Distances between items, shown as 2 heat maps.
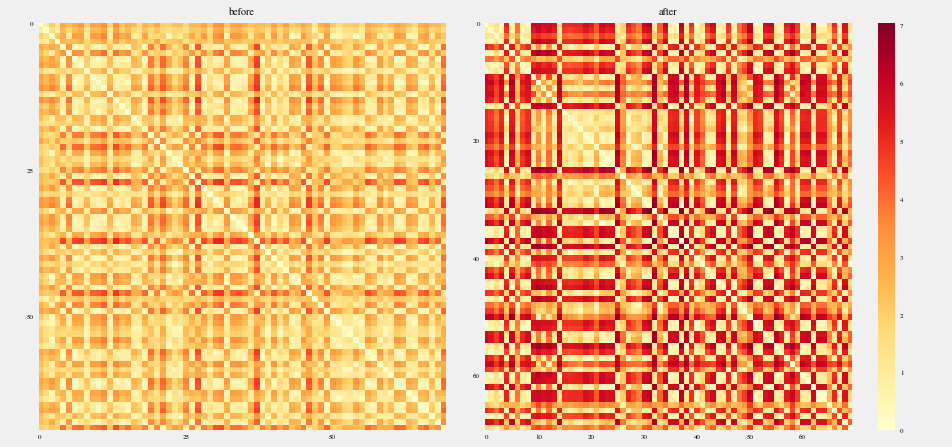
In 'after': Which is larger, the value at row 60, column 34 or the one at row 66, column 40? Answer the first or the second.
the first
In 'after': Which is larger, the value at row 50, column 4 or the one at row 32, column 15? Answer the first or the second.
the second
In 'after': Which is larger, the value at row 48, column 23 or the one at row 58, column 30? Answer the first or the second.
the second
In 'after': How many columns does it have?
70
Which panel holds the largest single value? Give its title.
after
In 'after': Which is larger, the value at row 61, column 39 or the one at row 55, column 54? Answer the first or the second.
the second
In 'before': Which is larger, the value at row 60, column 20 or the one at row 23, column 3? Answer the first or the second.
the second
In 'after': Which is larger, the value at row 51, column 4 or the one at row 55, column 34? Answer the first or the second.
the second
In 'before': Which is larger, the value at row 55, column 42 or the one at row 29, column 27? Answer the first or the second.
the second
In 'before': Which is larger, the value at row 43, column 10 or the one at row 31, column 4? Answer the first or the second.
the first
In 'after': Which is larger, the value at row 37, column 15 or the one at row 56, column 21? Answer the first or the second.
the second
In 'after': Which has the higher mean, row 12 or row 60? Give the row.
12
